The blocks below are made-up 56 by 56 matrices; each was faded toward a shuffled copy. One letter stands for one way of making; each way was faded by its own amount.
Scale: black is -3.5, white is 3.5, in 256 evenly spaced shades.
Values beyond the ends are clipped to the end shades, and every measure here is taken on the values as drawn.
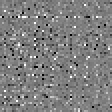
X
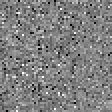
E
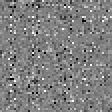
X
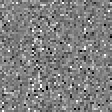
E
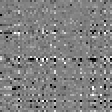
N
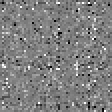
X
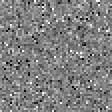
E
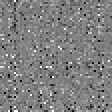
X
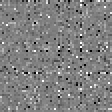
X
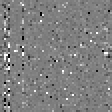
X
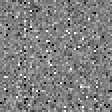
E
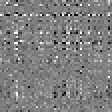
N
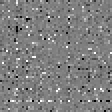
X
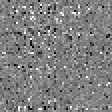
X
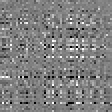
N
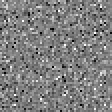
E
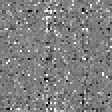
X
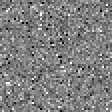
E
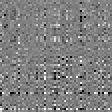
N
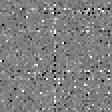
X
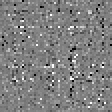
X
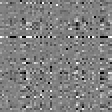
N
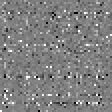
X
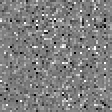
X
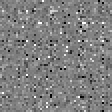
X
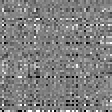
N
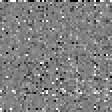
X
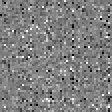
X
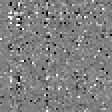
X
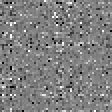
X
